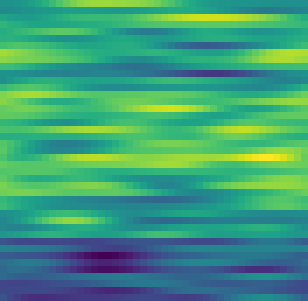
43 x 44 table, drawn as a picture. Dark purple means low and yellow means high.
The grain runs across in streaks. The top part is higher, up to a seam about 80% of the way down. The middle right is the ninth with the highest average.
